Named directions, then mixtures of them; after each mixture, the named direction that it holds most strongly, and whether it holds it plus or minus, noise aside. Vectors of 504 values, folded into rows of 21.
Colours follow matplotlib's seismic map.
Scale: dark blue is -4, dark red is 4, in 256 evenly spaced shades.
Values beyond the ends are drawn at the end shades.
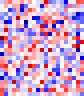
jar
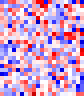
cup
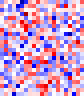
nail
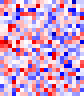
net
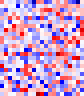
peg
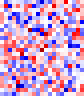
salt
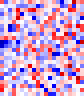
net, minus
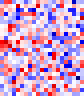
net, plus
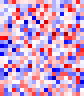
cup, plus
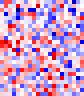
net, plus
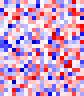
net, minus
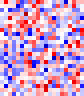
nail, plus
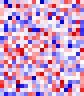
salt, plus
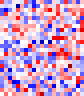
peg, plus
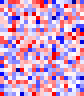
cup, plus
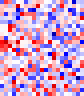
net, plus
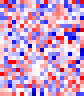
cup, minus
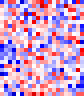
cup, plus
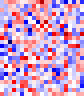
cup, plus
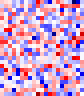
peg, plus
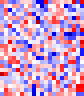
cup, minus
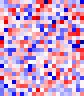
jar, minus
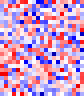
cup, minus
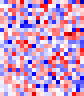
cup, plus
